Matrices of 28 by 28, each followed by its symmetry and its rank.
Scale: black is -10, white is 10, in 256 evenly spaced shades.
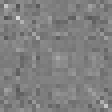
symmetric, rank five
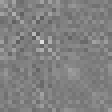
symmetric, rank five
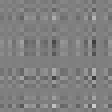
neither, rank one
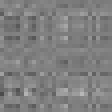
neither, rank two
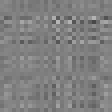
neither, rank two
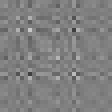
symmetric, rank two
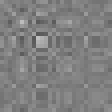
symmetric, rank three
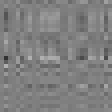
neither, rank two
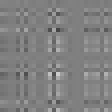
neither, rank one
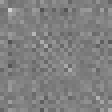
symmetric, rank five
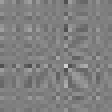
symmetric, rank two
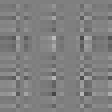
neither, rank one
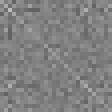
symmetric, rank five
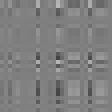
neither, rank one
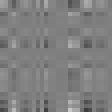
neither, rank one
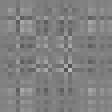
symmetric, rank two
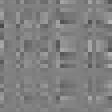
neither, rank two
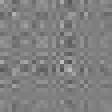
symmetric, rank three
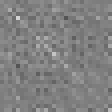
symmetric, rank five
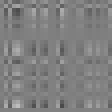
neither, rank one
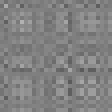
symmetric, rank two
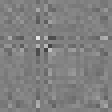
symmetric, rank three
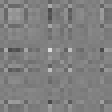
symmetric, rank two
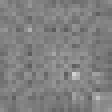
symmetric, rank three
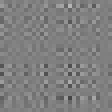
neither, rank two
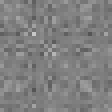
symmetric, rank three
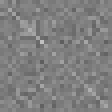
symmetric, rank five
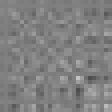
symmetric, rank three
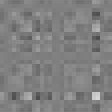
symmetric, rank two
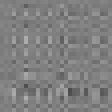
neither, rank two
